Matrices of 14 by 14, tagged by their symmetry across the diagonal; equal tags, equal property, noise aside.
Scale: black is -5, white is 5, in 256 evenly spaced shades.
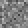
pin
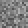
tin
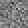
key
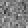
key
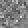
pin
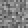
tin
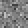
tin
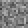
tin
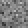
key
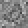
pin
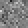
tin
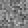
tin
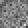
pin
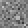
pin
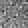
tin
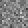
key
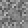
pin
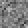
pin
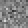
key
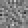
tin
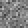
tin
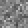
pin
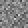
pin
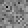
pin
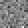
key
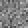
key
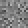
tin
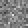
key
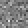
key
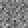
key
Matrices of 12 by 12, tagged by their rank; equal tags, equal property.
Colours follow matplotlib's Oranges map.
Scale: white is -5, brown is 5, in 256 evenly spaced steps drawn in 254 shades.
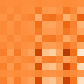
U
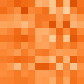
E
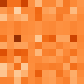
E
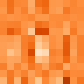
E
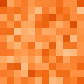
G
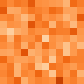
G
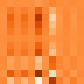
U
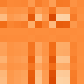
U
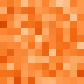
G
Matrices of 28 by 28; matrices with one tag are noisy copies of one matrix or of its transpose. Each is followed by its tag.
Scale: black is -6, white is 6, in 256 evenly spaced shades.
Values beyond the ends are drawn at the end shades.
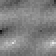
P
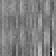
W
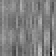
W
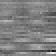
W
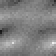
P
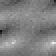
P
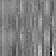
W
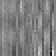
W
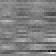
W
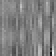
W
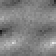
P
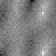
P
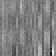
W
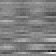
W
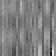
W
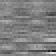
W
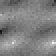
P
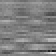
W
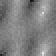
P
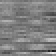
W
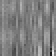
W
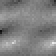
P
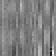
W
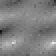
P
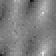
P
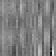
W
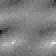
P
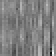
W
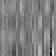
W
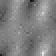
P
